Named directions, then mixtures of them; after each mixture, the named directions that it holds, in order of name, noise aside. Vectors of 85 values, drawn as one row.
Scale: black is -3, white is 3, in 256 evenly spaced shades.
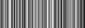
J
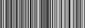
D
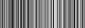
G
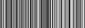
D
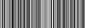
D, G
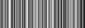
J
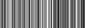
D, J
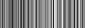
G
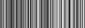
D, G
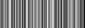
J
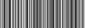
D, J
